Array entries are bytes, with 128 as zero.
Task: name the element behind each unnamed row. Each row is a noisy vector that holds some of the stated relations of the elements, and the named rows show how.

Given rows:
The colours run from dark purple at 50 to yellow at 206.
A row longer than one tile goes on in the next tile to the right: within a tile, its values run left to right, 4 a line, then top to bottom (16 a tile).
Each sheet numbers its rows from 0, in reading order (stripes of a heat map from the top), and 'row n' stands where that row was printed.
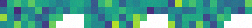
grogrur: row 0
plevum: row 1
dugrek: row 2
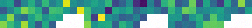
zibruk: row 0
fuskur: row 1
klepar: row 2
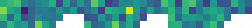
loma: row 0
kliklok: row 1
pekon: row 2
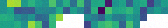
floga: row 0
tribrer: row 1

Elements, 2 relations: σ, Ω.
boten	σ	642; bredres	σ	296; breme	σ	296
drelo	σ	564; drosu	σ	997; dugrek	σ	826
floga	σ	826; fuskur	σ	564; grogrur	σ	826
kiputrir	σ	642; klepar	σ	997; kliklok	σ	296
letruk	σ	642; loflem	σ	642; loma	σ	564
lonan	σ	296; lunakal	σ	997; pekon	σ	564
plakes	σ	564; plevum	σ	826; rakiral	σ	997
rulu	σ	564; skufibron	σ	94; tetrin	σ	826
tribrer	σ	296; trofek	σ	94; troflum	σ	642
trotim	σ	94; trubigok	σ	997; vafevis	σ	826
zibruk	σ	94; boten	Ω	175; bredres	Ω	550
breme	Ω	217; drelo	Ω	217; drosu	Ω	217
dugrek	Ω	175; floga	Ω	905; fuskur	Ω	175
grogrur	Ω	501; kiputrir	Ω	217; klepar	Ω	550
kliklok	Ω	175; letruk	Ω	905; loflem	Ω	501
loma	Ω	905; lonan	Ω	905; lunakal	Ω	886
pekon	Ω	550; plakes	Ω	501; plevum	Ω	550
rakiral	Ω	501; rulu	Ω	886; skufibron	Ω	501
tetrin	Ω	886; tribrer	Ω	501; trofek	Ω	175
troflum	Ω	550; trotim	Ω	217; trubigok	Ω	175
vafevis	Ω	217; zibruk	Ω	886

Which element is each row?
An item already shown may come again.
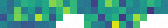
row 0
kiputrir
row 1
plevum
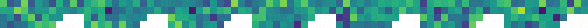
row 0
klepar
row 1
loma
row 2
rulu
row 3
vafevis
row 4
boten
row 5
grogrur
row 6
drosu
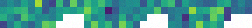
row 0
rakiral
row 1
loma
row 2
bredres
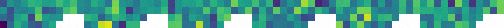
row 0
loflem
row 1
skufibron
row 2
tetrin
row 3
breme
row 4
trofek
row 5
trubigok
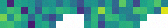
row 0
drelo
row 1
lunakal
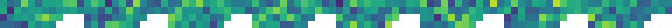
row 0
troflum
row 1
lonan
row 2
vafevis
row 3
trotim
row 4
grogrur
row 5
klepar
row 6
letruk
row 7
plakes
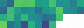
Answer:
vafevis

